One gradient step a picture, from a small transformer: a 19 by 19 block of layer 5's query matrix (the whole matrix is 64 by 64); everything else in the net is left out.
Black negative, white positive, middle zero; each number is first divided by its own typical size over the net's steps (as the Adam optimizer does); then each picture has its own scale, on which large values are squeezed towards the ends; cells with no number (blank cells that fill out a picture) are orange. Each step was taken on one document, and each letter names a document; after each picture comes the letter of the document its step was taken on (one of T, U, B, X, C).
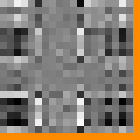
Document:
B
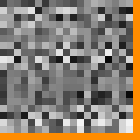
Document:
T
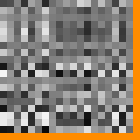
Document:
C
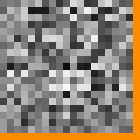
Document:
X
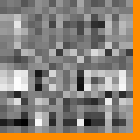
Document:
B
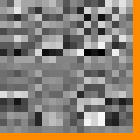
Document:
B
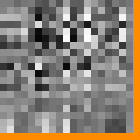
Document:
X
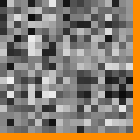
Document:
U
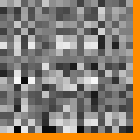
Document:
C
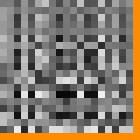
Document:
C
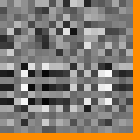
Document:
X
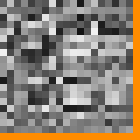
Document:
U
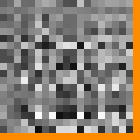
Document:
C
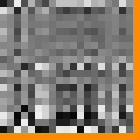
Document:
C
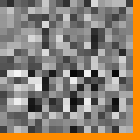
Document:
X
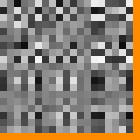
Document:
T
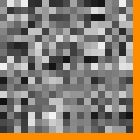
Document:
T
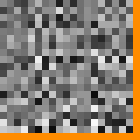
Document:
T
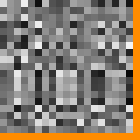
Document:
T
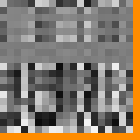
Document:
C
